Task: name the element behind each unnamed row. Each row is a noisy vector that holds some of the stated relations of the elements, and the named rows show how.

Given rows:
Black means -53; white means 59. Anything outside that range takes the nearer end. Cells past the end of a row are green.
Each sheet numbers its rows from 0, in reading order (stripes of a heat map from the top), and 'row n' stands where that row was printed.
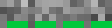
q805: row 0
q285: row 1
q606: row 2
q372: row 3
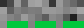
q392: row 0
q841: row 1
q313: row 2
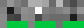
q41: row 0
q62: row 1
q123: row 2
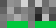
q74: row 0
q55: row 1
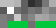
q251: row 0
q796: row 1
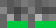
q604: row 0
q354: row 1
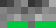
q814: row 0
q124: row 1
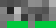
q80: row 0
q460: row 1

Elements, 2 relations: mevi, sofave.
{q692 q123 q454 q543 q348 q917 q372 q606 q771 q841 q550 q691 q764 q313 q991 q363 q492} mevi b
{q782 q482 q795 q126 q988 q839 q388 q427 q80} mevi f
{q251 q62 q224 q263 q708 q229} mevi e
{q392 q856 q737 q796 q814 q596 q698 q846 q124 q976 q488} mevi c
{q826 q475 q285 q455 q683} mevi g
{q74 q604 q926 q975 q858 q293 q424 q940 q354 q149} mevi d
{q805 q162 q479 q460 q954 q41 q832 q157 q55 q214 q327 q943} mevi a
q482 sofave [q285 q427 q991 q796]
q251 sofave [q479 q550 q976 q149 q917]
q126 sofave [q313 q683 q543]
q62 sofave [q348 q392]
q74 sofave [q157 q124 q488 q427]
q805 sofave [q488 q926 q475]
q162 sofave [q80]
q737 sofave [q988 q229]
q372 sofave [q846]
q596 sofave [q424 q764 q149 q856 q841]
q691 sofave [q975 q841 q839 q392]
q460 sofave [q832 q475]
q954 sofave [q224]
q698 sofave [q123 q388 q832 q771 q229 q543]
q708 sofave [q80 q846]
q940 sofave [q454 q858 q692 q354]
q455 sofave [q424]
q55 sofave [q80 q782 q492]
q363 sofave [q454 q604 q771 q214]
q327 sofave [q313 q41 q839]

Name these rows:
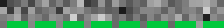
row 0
q846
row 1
q975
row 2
q482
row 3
q976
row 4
q214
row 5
q826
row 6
q926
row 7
q691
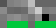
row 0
q293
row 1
q229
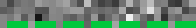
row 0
q795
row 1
q327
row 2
q348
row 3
q454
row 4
q596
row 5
q708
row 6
q737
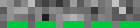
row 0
q991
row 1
q771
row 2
q856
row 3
q943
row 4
q363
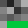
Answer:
q698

